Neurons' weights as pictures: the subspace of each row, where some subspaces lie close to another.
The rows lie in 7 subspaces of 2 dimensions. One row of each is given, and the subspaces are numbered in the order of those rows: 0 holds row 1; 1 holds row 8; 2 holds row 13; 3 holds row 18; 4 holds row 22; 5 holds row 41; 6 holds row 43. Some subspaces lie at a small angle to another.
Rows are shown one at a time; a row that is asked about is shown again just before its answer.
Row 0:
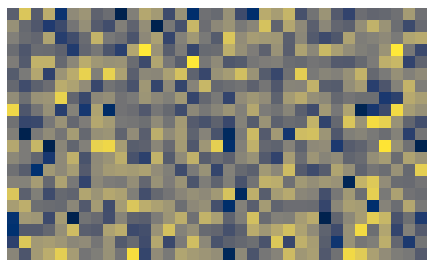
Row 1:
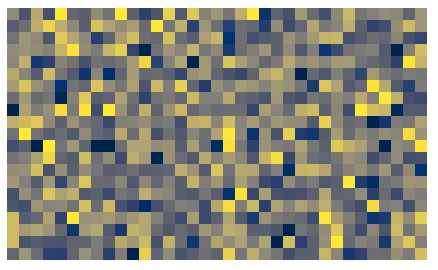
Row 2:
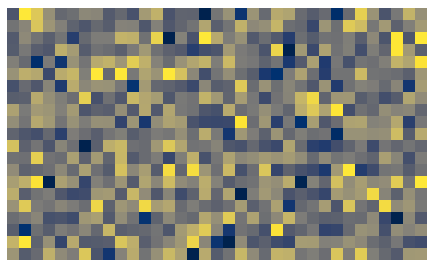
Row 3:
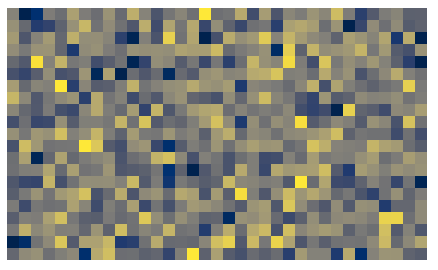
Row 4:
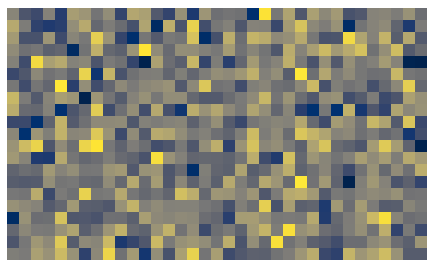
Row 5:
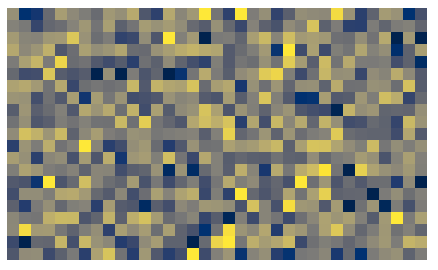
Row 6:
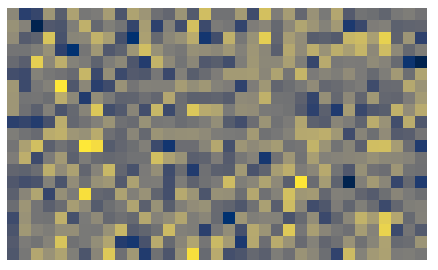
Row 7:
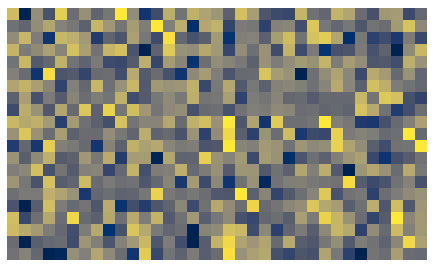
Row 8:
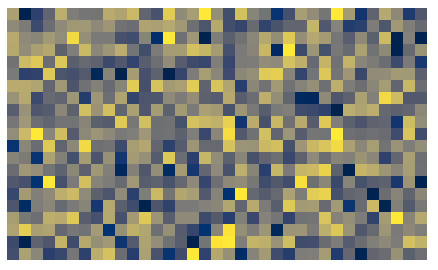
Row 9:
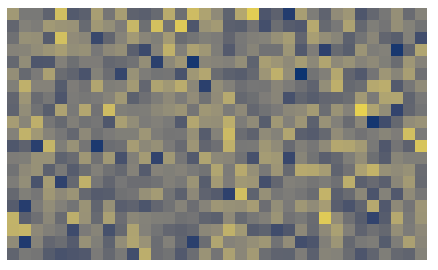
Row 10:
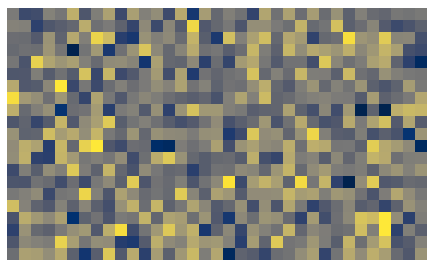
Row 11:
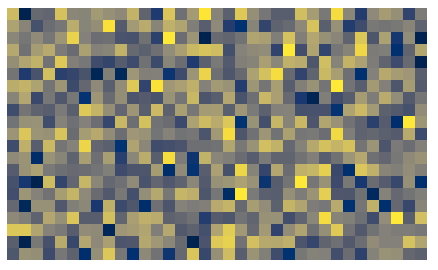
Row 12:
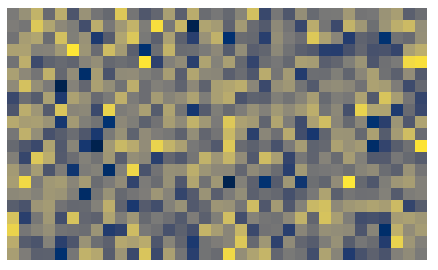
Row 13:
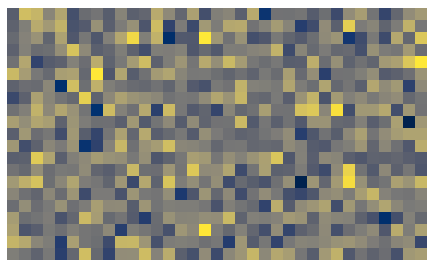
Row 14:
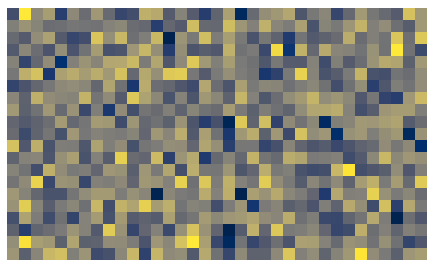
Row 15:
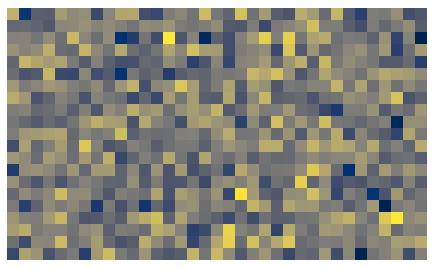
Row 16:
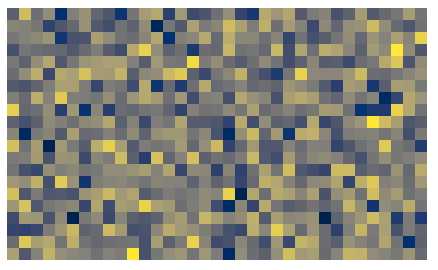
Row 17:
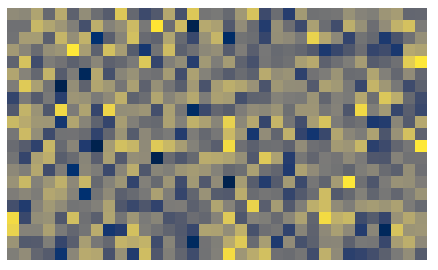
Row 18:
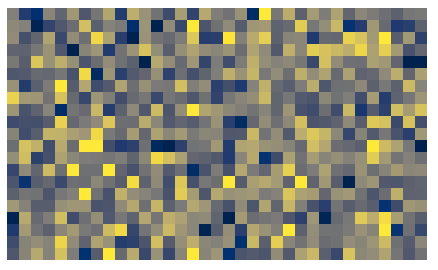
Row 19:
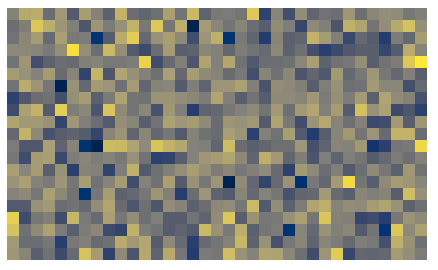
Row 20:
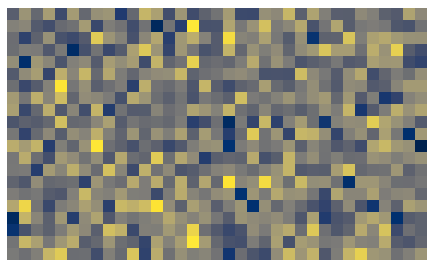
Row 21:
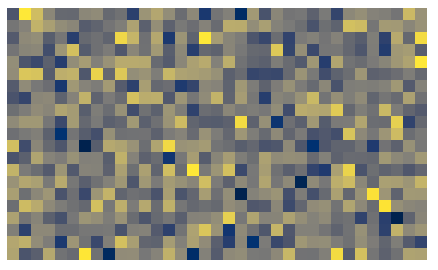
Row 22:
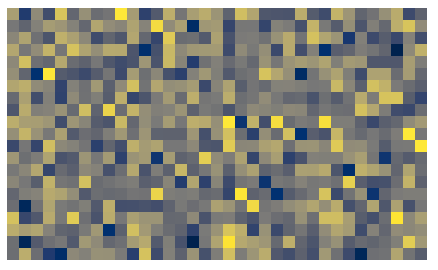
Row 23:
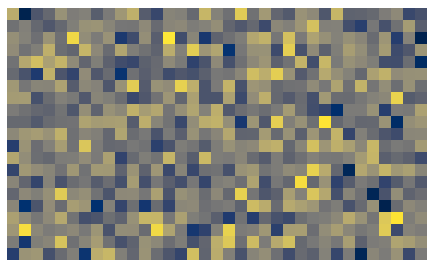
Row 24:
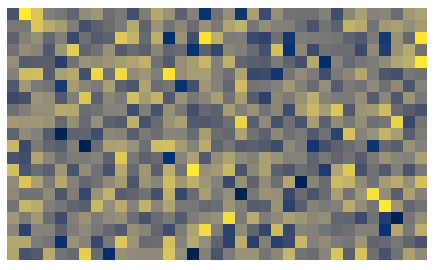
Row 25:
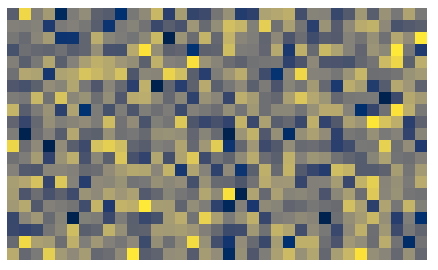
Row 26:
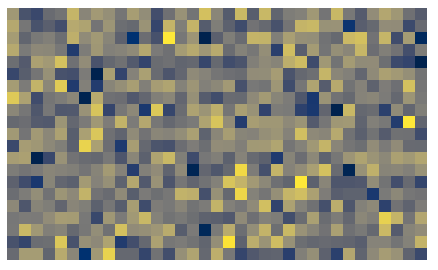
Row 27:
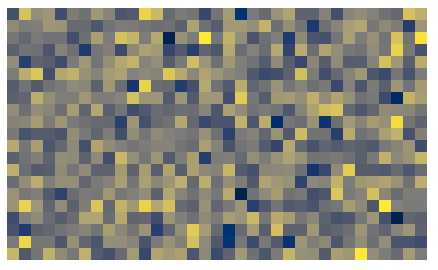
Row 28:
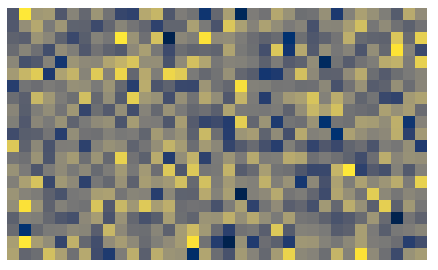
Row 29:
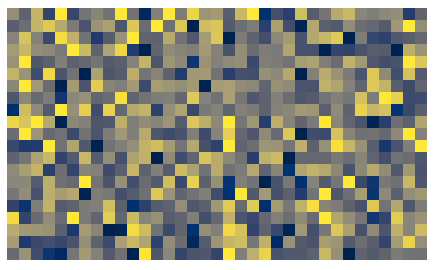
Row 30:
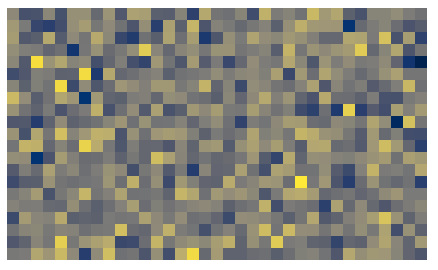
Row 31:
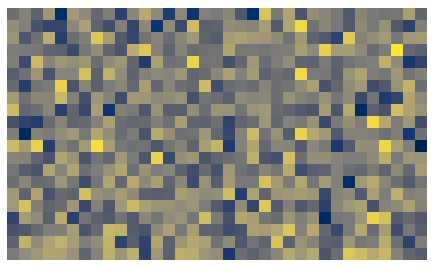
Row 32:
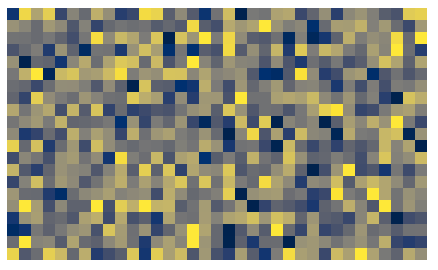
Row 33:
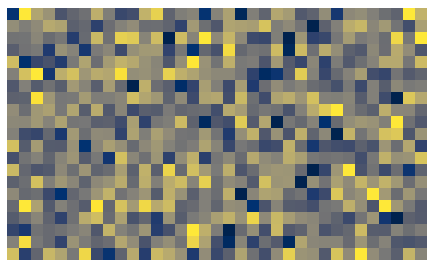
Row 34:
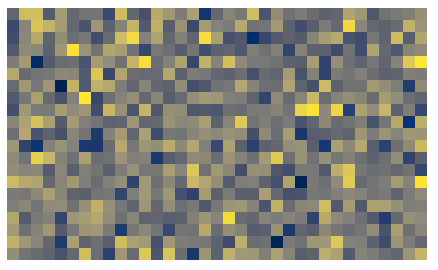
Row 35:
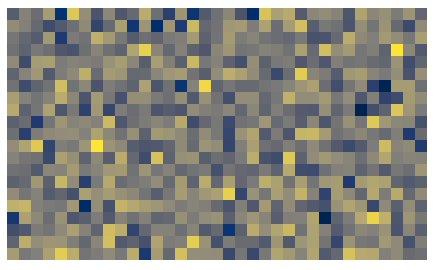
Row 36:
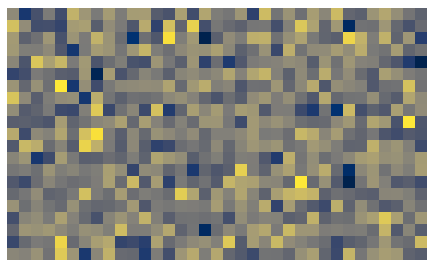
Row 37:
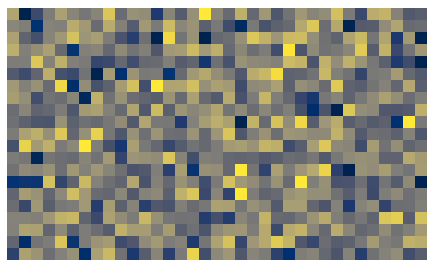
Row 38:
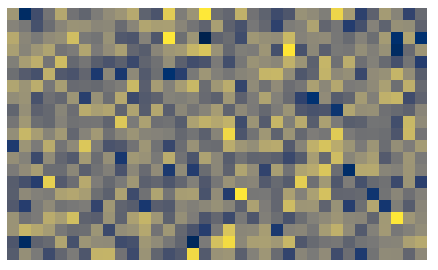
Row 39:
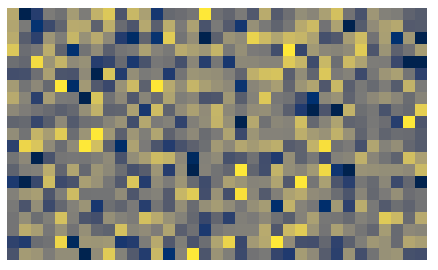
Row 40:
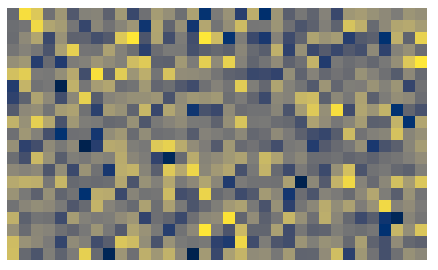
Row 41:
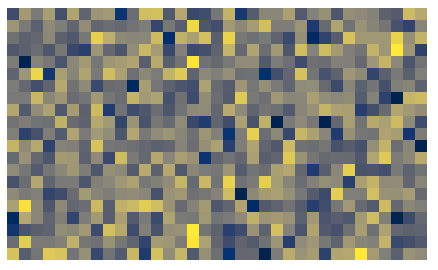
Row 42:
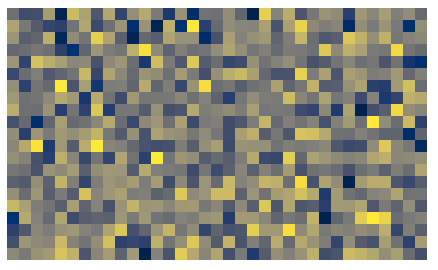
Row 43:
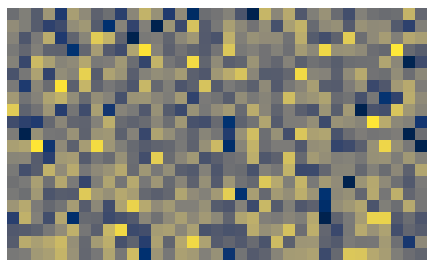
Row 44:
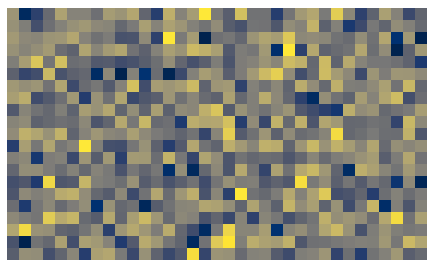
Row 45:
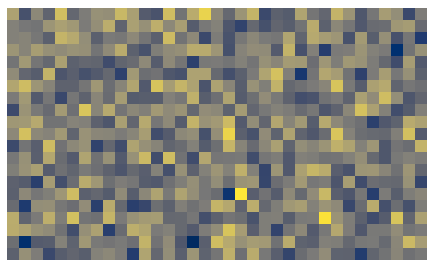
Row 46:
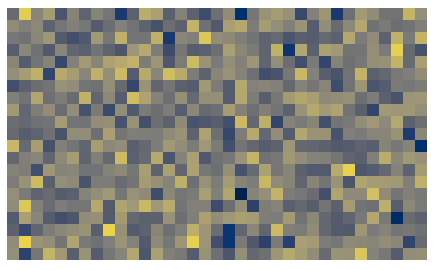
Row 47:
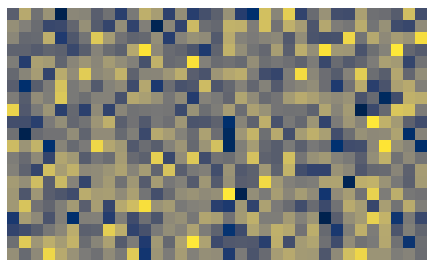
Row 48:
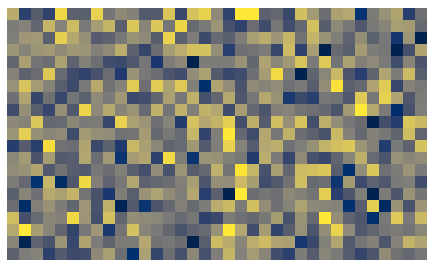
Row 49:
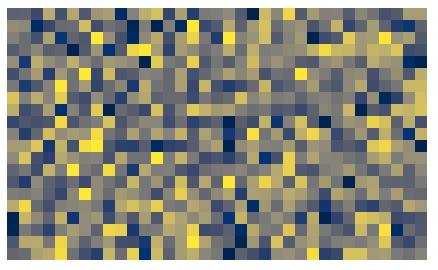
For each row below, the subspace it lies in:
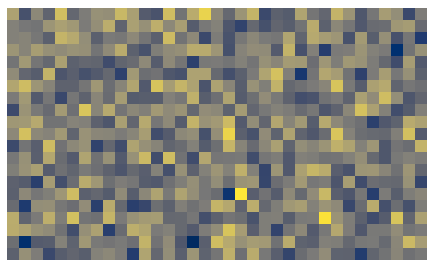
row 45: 6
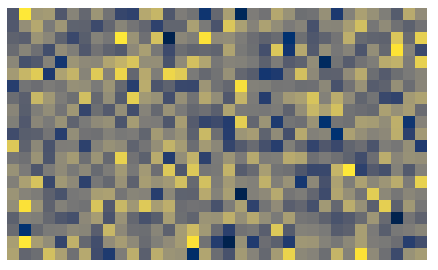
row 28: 4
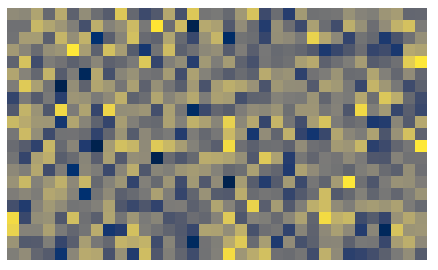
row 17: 3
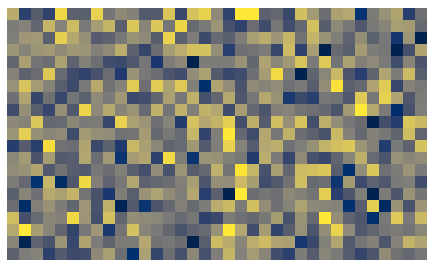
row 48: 2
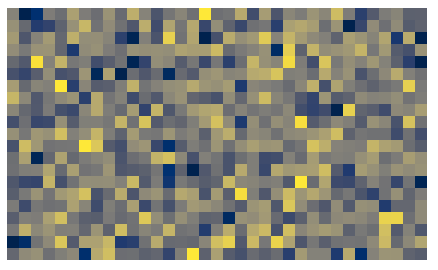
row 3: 1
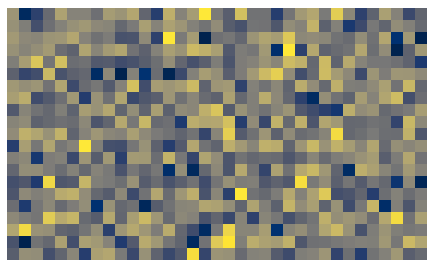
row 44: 1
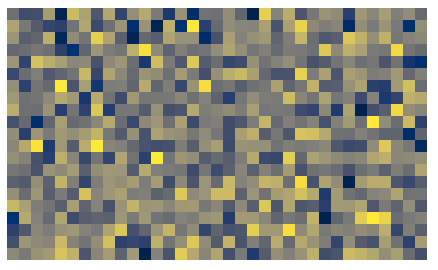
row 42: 2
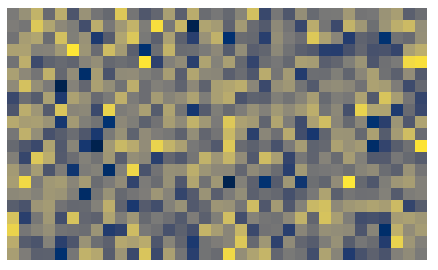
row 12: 3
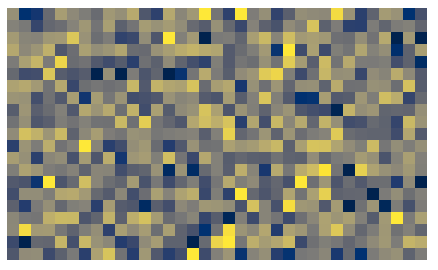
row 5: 1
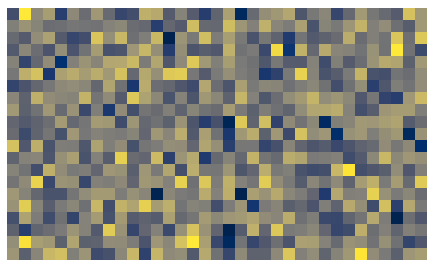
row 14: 4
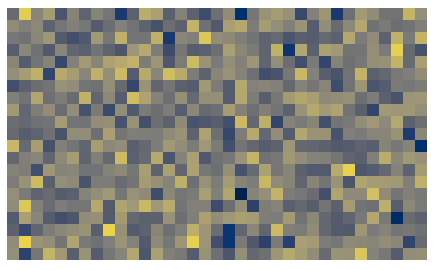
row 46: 4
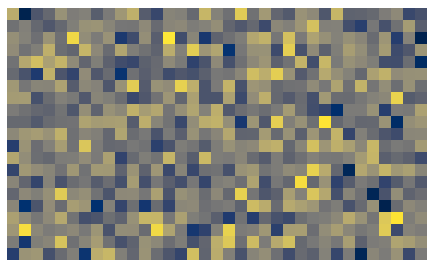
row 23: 5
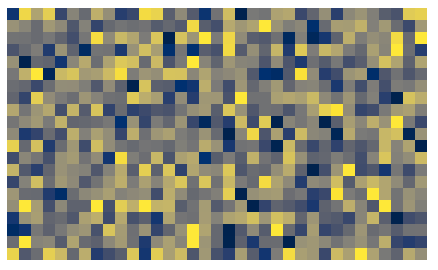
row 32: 5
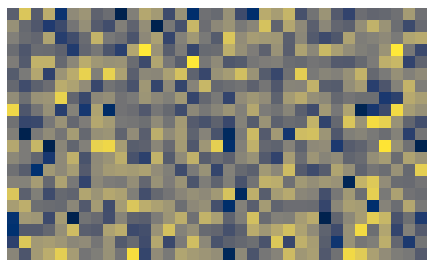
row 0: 0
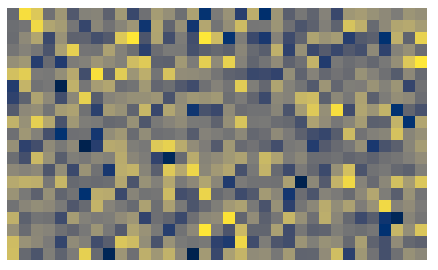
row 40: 4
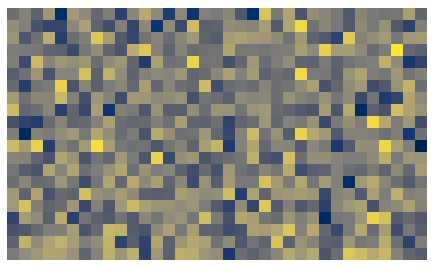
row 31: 6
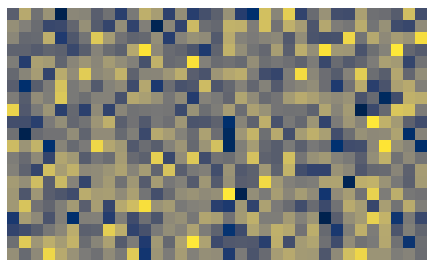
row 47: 6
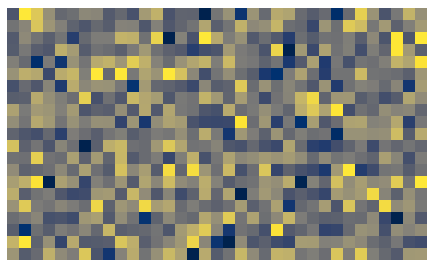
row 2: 1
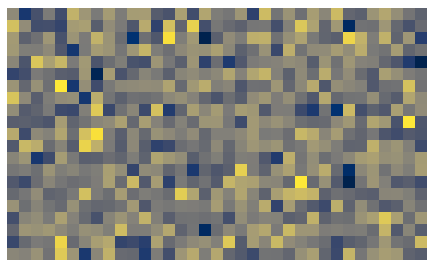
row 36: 2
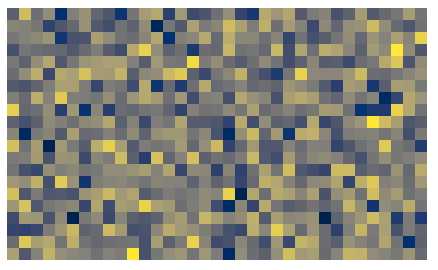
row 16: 0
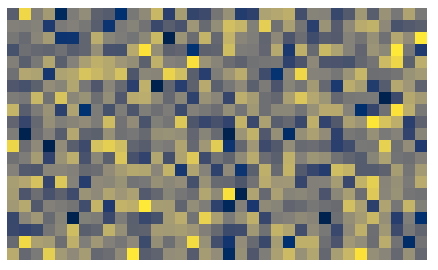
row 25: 0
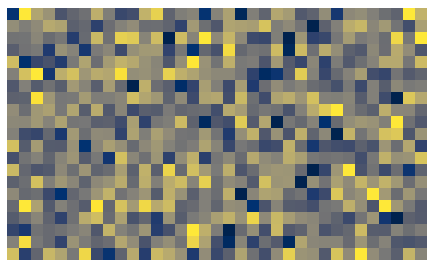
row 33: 5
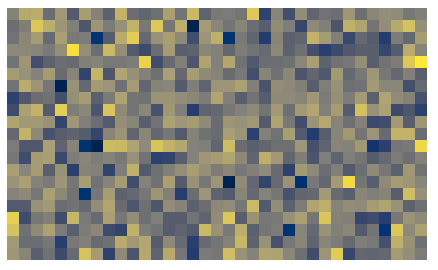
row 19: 3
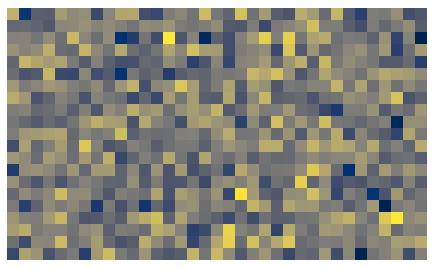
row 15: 5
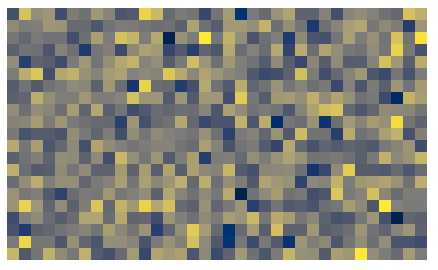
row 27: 5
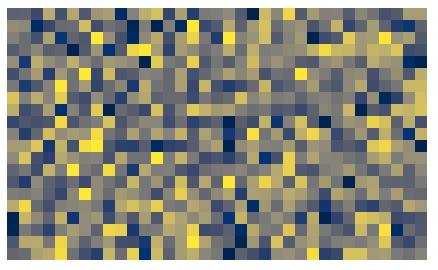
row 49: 3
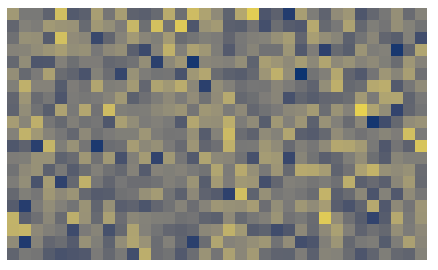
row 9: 2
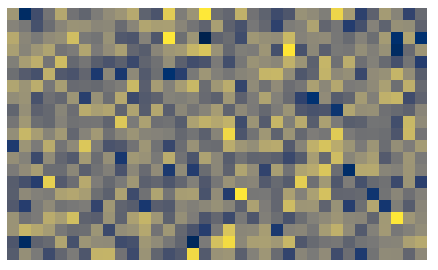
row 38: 1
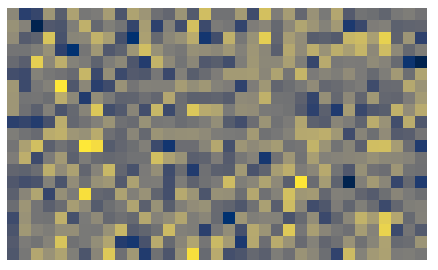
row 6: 4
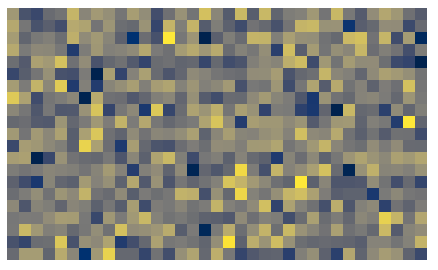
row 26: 2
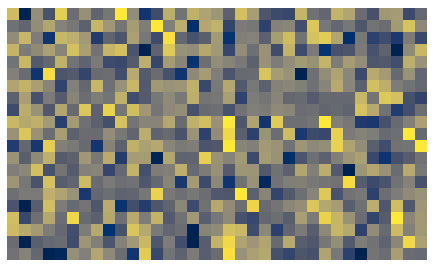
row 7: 4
